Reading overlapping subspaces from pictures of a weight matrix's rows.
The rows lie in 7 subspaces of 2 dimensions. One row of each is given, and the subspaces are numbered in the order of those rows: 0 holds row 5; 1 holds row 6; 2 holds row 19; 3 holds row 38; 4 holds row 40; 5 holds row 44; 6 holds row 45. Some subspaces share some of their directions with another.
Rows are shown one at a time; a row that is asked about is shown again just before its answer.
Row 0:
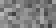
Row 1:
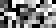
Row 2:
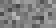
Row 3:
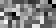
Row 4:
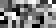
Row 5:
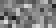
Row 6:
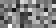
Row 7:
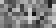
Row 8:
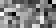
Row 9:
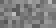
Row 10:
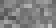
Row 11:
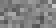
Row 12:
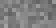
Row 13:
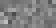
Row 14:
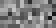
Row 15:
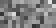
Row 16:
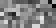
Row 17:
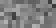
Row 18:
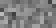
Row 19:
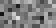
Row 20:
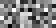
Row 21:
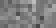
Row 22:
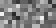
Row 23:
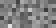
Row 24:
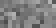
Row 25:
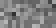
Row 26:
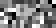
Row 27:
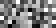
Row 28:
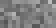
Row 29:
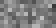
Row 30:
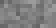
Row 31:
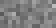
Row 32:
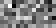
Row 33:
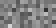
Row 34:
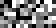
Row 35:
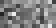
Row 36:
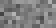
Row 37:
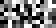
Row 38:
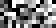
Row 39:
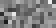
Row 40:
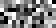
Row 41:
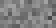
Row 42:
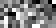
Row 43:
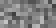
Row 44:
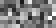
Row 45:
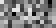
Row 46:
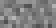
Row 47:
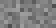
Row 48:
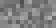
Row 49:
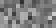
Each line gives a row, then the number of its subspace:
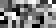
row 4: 0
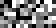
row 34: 3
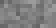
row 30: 4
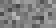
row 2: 2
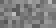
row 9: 6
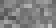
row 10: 0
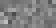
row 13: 4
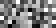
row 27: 1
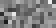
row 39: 4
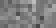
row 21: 4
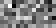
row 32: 3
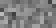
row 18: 4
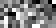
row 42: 2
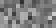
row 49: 5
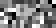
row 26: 4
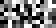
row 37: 6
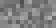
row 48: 5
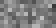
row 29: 6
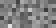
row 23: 1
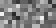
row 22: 2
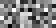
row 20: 1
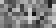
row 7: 6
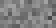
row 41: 5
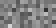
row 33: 1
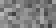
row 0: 0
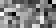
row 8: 0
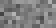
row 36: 2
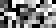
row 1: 3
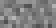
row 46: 0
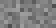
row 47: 1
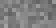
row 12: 2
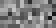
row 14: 5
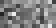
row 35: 0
